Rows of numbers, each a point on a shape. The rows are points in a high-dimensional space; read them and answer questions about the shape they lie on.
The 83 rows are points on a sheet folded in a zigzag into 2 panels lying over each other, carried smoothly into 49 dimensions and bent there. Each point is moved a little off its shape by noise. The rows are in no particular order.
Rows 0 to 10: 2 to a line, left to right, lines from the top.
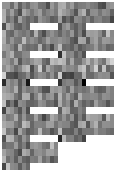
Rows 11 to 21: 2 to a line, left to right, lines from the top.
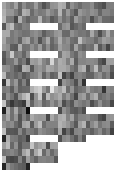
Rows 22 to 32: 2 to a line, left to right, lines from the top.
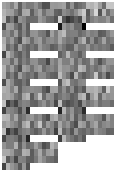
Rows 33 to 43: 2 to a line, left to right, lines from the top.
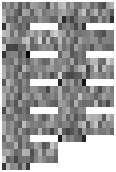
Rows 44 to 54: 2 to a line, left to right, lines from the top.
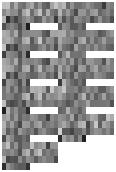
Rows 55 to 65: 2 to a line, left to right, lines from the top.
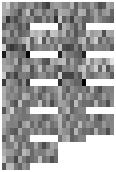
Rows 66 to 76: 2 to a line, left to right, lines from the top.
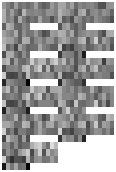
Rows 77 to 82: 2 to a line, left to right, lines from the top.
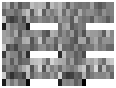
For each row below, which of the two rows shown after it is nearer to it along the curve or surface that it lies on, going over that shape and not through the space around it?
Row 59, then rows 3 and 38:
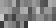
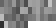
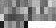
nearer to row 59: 38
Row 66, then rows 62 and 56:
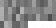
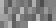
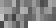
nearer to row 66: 62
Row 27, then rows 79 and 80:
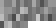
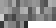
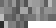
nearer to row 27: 79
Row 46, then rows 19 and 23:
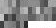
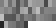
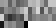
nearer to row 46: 23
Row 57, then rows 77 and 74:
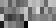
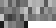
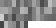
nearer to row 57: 77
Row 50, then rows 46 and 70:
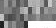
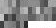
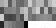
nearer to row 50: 70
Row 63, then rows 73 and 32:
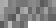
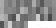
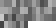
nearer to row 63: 73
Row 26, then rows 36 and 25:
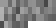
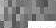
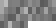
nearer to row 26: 36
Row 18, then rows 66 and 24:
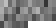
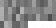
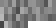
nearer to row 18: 24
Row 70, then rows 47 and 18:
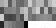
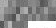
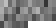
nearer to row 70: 18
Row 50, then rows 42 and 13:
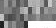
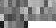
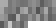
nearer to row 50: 42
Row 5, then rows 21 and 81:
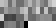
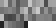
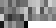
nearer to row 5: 81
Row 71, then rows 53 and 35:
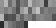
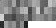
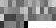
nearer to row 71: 35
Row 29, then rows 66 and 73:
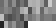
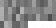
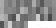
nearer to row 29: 66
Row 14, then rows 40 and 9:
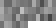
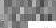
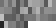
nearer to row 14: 40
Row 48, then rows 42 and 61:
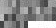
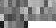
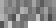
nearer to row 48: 61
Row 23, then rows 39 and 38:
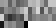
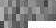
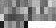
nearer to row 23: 38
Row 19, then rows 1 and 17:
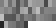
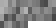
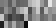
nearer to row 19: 17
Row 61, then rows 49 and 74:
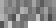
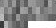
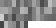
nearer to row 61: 74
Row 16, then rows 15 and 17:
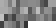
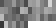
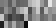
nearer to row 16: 17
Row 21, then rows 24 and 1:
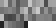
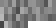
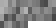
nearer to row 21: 24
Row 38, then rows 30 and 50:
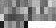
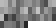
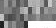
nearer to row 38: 30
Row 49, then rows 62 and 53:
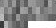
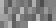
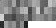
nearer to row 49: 62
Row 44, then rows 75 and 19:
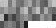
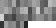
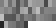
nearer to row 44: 75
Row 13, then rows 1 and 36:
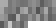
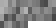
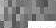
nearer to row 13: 1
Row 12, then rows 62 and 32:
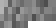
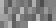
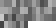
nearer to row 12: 62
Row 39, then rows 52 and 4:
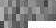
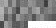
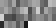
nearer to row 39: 52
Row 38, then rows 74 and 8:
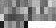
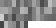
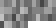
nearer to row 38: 74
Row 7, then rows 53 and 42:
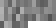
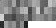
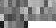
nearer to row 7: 42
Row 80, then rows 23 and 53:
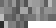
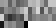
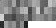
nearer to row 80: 23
